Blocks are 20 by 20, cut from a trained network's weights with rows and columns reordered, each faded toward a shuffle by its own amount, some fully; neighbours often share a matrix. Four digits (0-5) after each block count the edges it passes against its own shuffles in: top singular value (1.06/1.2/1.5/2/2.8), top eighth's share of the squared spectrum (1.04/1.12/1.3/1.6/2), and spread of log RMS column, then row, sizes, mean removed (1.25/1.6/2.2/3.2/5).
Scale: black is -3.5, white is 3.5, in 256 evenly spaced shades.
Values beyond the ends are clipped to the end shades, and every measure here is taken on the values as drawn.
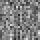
3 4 1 0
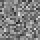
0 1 0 0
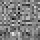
3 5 2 1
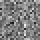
3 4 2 0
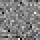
0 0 0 0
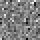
0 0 0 0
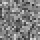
1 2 0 0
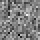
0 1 1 0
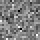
0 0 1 0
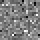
0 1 0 0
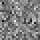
1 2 0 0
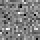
1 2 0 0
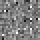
1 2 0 0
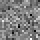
0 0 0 0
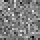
0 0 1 0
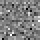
0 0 0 0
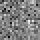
0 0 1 0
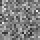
1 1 0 0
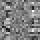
3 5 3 1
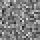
2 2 0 0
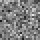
0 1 0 0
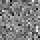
0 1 0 0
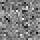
2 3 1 0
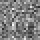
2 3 1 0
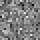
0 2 0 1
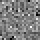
1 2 0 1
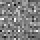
2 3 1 1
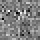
2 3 1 1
